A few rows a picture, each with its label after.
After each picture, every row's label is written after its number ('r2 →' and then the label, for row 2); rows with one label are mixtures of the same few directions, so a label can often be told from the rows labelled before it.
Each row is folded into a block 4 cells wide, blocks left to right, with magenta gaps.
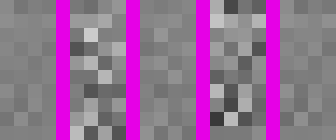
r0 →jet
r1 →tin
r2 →tin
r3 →jet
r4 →jet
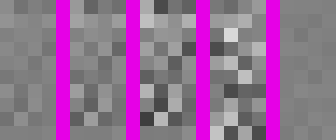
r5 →jet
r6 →jet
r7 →jet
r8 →tin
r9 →tin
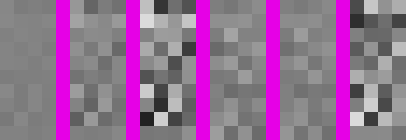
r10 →jet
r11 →jet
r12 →jet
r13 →tin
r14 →tin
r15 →jet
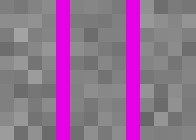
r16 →tin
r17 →tin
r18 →jet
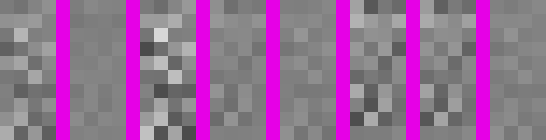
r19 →tin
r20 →jet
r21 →tin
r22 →jet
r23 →tin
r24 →jet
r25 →jet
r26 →tin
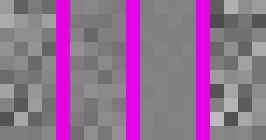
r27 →jet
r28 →tin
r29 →jet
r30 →jet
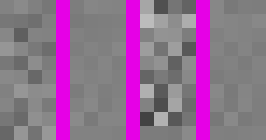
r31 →tin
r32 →jet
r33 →jet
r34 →jet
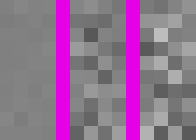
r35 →jet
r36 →tin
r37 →tin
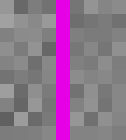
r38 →jet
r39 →jet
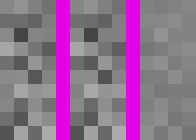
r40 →tin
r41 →tin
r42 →tin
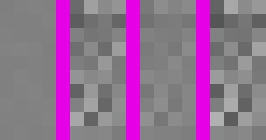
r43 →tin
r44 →jet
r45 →jet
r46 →jet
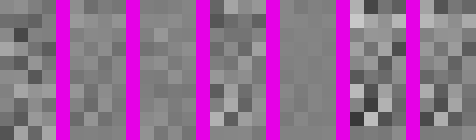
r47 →tin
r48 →jet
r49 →tin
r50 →jet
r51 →jet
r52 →jet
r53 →jet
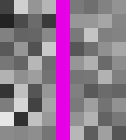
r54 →jet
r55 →tin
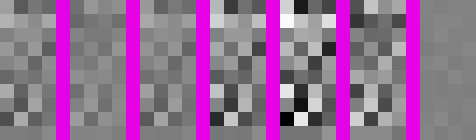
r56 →jet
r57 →jet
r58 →jet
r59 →jet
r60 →jet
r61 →jet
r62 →tin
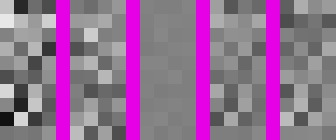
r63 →jet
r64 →tin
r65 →tin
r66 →jet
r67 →jet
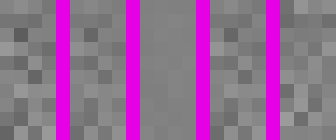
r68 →tin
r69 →tin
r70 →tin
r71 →tin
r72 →jet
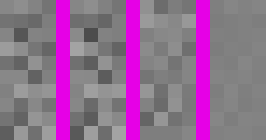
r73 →tin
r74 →tin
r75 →jet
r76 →jet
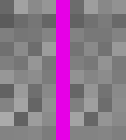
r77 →jet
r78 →jet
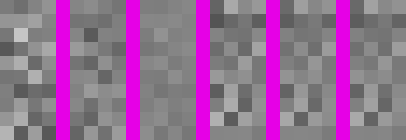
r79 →tin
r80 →tin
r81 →tin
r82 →jet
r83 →jet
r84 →jet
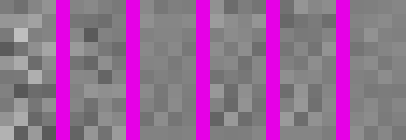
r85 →tin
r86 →tin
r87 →jet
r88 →jet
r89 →jet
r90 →tin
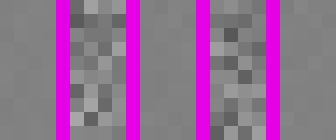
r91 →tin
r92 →jet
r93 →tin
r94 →tin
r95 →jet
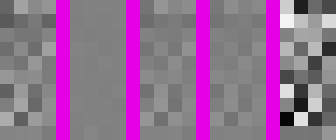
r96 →jet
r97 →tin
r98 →jet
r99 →jet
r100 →jet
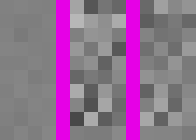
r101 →tin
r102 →jet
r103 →jet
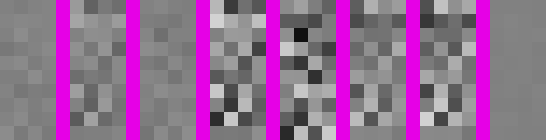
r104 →tin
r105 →jet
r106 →tin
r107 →jet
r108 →tin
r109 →jet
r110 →jet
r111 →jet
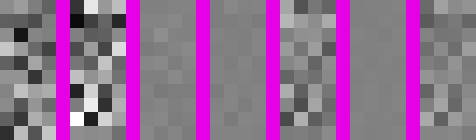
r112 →tin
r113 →jet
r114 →tin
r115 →jet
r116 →jet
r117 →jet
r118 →jet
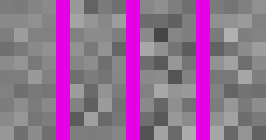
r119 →tin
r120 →jet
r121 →tin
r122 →tin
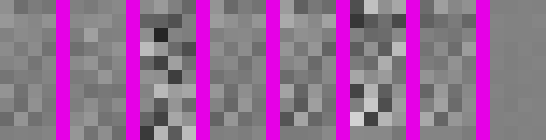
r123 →jet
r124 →tin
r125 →tin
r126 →jet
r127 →jet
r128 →jet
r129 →jet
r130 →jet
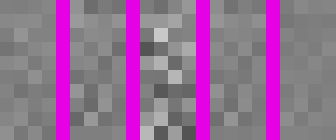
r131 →tin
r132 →jet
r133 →tin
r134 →jet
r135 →jet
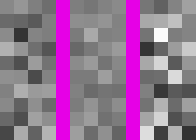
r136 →tin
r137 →tin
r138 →tin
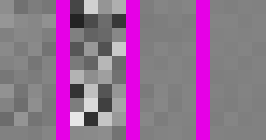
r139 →jet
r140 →jet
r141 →jet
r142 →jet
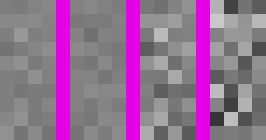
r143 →tin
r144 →tin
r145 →tin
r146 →jet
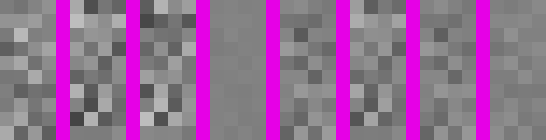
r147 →tin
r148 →jet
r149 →jet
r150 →tin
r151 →tin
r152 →jet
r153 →tin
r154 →tin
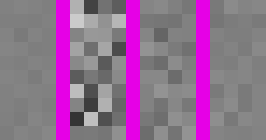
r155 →tin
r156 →jet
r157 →tin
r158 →jet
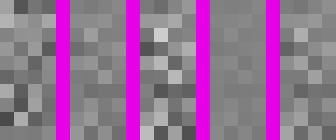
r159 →jet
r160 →tin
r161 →tin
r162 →tin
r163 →tin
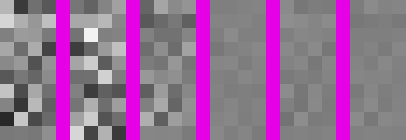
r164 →jet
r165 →tin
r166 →jet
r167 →tin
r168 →jet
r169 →jet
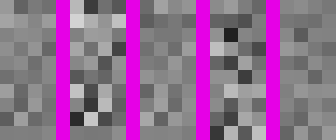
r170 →jet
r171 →jet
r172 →jet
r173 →tin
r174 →tin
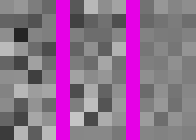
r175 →tin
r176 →jet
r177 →jet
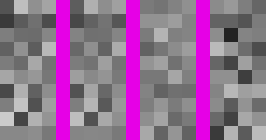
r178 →jet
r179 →jet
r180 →tin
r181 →tin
